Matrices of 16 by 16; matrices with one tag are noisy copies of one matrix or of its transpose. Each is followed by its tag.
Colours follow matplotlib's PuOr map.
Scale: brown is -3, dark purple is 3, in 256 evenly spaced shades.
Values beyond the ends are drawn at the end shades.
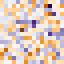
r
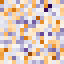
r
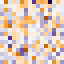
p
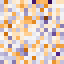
p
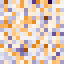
p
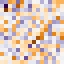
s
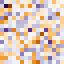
s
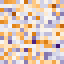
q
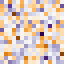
q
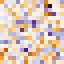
r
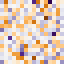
p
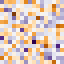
q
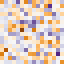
r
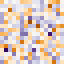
r
